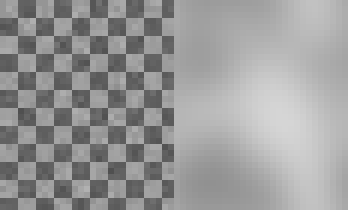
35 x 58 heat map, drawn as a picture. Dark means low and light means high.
The table splits into one row of 2 panels. Panel 1,1: middling, checkered, strong in contrast. Panel 1,2: high, smooth.
